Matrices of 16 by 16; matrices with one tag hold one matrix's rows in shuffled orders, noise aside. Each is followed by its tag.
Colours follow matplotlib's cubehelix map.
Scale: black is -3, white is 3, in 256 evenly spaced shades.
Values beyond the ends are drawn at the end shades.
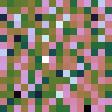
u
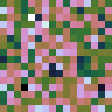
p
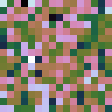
p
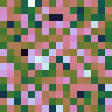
p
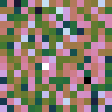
u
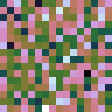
u
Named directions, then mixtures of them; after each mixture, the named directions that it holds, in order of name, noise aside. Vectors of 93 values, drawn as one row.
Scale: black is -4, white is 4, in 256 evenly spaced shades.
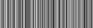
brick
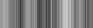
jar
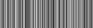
brick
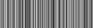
brick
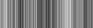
brick, jar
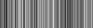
brick, jar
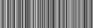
brick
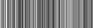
brick, jar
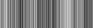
brick, jar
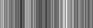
brick, jar
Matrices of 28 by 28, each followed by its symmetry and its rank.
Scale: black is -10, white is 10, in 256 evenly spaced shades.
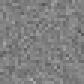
antisymmetric, full rank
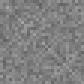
symmetric, full rank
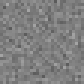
antisymmetric, full rank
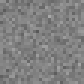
neither, full rank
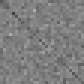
symmetric, full rank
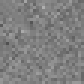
antisymmetric, full rank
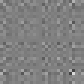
symmetric, rank two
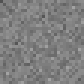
symmetric, full rank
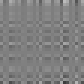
neither, rank one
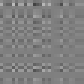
neither, rank one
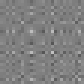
symmetric, rank two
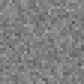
neither, full rank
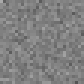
neither, full rank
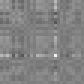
symmetric, rank two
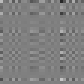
neither, rank one
